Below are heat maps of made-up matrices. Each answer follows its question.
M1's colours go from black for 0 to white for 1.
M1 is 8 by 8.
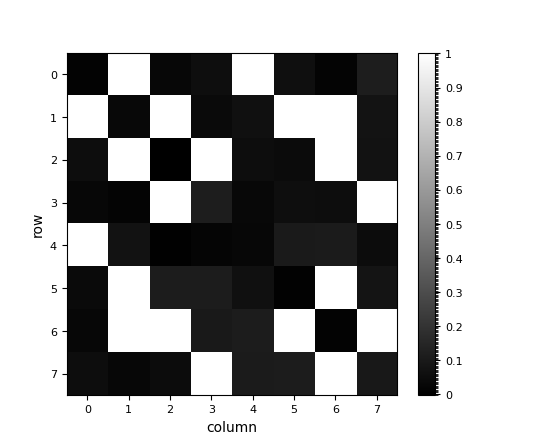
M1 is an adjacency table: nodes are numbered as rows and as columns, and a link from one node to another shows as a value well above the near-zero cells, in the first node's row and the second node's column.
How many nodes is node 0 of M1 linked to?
2
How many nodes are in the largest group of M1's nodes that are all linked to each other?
3
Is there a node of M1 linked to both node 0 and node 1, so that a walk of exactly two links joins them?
no
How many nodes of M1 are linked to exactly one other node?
1
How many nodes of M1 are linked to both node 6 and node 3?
2
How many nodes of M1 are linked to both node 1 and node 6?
2
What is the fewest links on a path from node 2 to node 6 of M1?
1
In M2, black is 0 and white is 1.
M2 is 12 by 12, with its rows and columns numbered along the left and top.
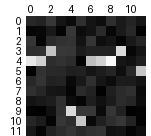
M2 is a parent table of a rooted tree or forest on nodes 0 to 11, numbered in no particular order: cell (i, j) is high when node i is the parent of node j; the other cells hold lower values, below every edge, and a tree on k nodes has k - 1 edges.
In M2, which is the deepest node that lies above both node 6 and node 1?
4
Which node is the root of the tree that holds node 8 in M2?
3
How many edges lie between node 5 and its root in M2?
1
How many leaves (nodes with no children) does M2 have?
7
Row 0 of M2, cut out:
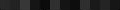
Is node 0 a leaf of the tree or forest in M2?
yes
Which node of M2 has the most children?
4
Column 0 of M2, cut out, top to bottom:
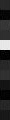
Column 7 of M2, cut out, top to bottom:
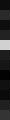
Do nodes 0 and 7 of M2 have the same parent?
yes
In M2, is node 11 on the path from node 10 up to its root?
no
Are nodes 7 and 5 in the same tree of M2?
no
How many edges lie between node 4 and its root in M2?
2
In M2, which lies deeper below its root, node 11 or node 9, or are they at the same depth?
node 11
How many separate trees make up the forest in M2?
2
